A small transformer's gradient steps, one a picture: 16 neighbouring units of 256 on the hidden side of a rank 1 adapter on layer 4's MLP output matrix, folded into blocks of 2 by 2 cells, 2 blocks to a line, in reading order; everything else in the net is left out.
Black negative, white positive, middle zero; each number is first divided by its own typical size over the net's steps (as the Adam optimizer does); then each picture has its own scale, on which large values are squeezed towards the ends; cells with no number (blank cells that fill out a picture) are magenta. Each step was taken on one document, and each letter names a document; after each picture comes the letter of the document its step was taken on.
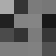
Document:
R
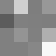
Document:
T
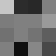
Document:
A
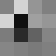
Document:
R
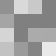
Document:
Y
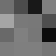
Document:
R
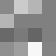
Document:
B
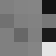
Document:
T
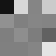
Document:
T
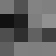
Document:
R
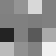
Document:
Y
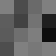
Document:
R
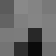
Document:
B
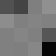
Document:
T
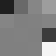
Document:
T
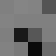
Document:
B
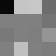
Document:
A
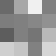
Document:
Y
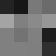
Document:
T
